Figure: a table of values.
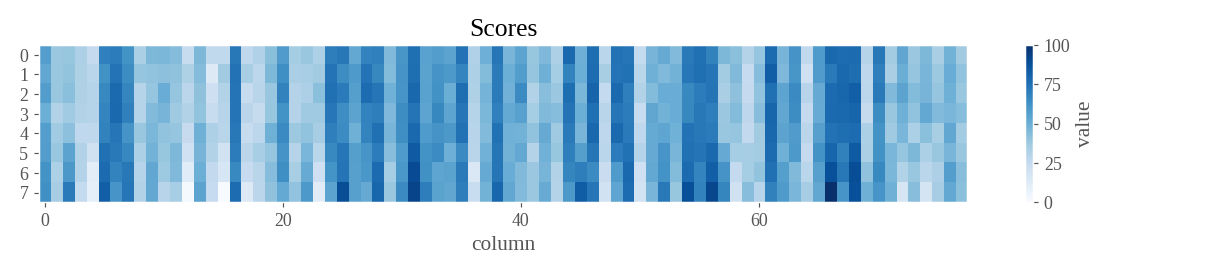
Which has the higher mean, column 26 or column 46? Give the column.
46
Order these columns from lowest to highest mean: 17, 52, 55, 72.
17, 72, 52, 55
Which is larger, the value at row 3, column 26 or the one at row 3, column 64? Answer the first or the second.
the first
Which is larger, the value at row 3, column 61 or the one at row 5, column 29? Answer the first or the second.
the first
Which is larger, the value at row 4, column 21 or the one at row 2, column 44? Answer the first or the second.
the second
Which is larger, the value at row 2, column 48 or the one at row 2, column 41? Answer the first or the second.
the first
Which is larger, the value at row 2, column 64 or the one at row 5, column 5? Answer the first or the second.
the second
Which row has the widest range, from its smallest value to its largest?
7
